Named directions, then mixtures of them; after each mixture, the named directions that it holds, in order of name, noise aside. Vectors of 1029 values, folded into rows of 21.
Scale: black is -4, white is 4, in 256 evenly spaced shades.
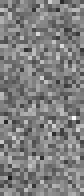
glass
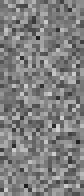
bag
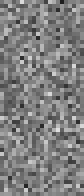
bag, glass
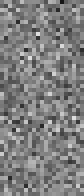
bag, glass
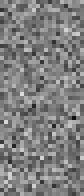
bag, glass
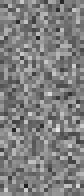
bag, glass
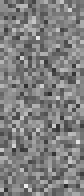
bag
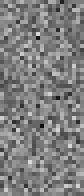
bag, glass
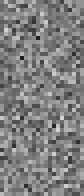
bag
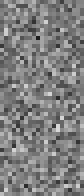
bag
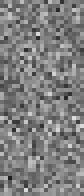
bag, glass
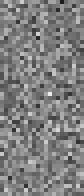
bag, glass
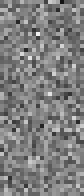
bag, glass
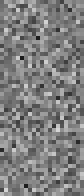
bag
